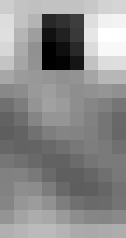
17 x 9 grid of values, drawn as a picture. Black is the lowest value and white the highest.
The ninth with the highest average is the top right. An odd patch, lower than its surroundings, sits in the top middle. Values change most from cell to cell in the top middle. There are no regular stripes. The top middle is the ninth with the lowest average.
